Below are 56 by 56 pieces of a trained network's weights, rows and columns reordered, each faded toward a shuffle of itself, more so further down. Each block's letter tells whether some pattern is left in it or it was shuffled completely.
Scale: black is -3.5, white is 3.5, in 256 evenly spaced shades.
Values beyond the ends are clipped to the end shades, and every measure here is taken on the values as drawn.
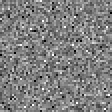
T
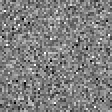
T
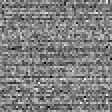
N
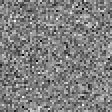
T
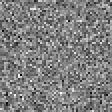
N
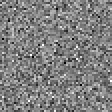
T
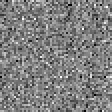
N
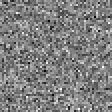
T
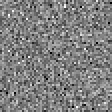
T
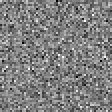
T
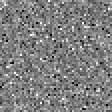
T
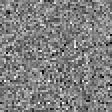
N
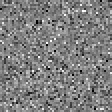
T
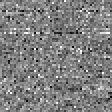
N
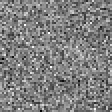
T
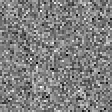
T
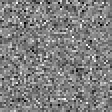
N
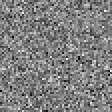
T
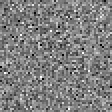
T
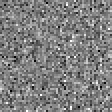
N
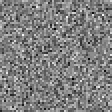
T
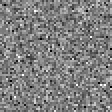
T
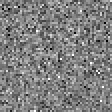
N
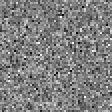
T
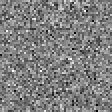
T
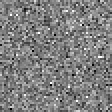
T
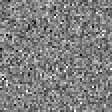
T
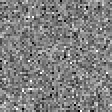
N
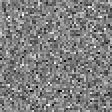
T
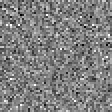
N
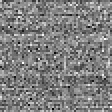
N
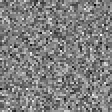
T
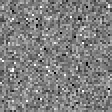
N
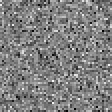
N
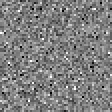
N
